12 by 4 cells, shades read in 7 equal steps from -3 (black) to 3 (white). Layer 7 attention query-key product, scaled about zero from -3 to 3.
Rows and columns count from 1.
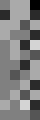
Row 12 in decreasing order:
0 0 0 -1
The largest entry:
2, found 2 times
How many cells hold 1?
16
